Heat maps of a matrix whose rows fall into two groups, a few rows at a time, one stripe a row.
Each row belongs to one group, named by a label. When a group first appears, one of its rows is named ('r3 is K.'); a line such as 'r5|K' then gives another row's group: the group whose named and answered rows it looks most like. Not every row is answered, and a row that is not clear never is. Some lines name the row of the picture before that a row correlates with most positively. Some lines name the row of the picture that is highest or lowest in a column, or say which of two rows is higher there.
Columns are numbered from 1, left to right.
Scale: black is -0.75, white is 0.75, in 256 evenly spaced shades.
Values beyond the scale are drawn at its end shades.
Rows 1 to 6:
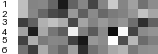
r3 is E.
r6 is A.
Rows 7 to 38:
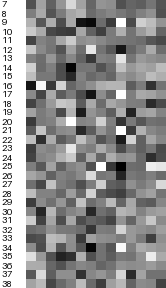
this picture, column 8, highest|25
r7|E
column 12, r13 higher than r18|Yes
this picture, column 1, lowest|16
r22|A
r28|A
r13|A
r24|E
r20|E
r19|A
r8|E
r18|E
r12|A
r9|A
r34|A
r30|A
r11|E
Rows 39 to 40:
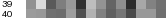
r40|A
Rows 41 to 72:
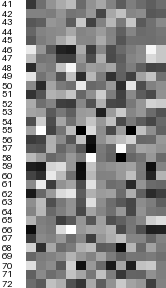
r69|E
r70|A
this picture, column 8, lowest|53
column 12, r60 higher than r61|No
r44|E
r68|A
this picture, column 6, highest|50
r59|E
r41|E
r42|E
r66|E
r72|E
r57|A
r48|E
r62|E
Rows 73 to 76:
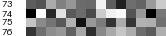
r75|A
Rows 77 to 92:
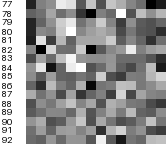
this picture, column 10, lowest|92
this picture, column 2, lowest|82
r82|A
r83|E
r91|E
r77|E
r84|E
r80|E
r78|A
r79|E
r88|E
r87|A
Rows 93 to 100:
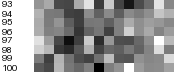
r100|A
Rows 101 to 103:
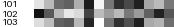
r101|A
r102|E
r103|A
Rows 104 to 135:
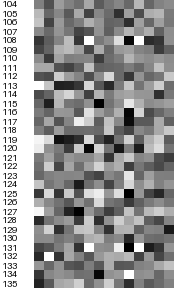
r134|A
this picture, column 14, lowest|129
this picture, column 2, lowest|115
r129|E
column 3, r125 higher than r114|No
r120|A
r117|E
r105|A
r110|A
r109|E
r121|E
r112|E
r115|A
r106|A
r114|E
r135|E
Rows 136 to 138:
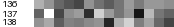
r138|E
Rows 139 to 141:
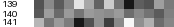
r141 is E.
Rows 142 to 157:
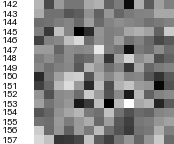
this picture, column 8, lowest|153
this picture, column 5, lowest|145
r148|E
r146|E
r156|A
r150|E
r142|A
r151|E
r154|E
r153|E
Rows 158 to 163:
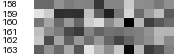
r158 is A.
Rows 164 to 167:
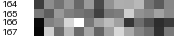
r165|A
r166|E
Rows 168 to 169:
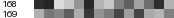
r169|A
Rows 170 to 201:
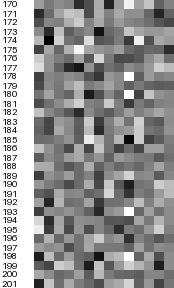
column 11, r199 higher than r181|Yes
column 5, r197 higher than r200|No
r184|A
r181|E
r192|A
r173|A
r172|E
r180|A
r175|E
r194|A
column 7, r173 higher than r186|No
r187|E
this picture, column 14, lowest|175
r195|A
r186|A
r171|E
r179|E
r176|A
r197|A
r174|A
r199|E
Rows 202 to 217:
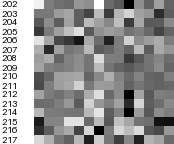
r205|E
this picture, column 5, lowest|206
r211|E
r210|E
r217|A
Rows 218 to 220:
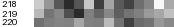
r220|E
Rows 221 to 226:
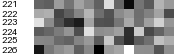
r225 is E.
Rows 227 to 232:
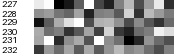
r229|E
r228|A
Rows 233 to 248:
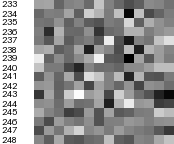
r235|A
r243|E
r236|A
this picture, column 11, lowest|238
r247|E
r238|A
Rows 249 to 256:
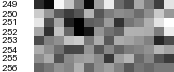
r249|E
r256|E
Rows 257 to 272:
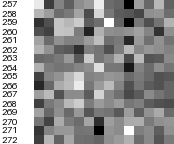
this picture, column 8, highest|259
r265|E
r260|E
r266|E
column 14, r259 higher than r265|Yes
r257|A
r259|E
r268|E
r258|A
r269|A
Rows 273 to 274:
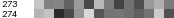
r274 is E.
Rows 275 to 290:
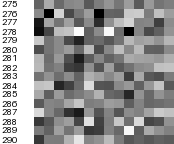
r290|E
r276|A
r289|A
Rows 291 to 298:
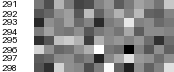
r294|A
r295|E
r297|A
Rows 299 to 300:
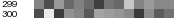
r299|A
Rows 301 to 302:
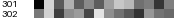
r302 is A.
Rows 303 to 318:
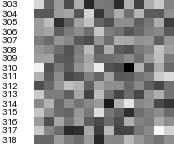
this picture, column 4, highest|312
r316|A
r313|A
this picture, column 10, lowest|310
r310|A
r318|A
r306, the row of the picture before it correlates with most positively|302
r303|A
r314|E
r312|E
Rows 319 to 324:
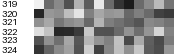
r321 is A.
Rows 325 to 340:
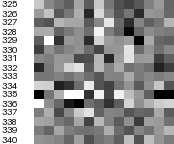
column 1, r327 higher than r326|No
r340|A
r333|A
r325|A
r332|E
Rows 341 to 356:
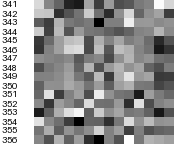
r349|E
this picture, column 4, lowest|341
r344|A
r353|E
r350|E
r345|E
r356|A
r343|A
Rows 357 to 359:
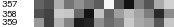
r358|E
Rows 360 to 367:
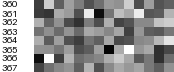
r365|E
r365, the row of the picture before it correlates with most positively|358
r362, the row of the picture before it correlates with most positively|357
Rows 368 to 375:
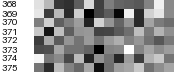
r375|A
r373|A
